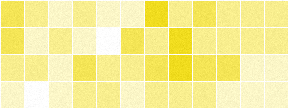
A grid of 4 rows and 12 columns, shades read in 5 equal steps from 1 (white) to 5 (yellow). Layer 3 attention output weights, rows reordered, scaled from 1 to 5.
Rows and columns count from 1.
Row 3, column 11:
2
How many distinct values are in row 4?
3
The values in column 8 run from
3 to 5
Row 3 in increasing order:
2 2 2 3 3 3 3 4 4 4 4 5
